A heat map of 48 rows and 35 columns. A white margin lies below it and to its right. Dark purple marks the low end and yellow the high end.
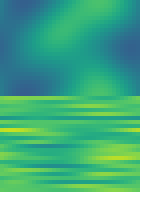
The table splits into 2 rows of 1 panel. Panel 1,1: middling, smooth, strong in contrast. Panel 2,1: high, streaked across.
